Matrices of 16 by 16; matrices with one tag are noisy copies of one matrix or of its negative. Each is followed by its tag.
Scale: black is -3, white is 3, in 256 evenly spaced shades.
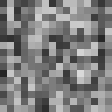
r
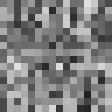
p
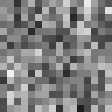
p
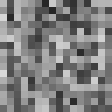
r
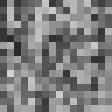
r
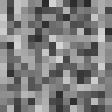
r
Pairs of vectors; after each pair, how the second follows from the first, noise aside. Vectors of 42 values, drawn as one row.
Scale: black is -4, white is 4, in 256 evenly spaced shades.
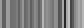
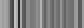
reversed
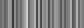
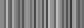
reversed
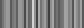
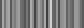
reversed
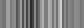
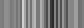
reversed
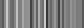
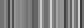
wrapped around
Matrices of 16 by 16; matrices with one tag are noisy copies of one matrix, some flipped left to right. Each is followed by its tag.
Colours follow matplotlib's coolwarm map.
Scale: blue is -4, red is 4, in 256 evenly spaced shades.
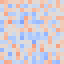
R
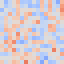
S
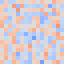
R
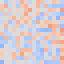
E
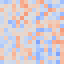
E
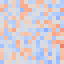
E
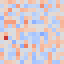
R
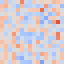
R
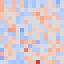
S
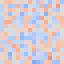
R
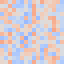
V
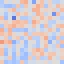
E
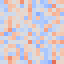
V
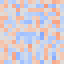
R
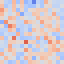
S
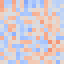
S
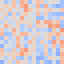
E
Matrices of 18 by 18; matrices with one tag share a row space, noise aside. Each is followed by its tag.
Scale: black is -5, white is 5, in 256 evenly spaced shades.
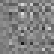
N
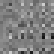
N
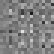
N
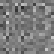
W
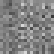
N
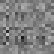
W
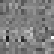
W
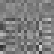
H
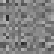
W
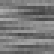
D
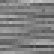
D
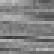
D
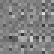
N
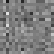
W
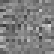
H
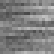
D
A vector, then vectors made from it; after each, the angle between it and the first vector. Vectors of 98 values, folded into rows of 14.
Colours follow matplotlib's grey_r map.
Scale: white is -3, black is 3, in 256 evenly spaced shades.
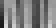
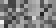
partly opposed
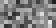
orthogonal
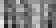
nearly opposite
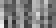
nearly opposite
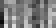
nearly parallel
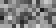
orthogonal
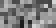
orthogonal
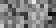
partly opposed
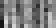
nearly parallel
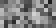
partly opposed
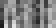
nearly parallel
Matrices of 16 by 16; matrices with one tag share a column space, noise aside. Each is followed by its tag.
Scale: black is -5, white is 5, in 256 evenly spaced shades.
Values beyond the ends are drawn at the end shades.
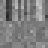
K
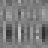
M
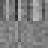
K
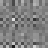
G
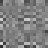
G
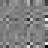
G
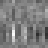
M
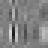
M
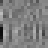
M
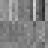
K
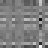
G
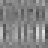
M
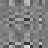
G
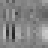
M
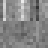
K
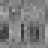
M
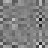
G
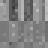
K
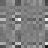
G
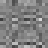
G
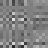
G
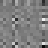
G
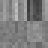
K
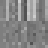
K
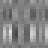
M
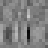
M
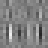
M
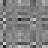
G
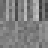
K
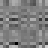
G
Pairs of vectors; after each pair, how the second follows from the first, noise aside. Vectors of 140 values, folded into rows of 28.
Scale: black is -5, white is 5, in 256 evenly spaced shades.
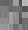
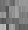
reversed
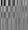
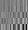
reversed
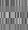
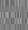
shrunk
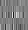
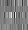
reversed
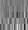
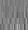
shrunk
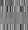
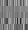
reversed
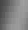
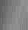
shrunk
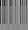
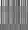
negated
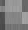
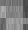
reversed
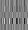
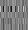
reversed
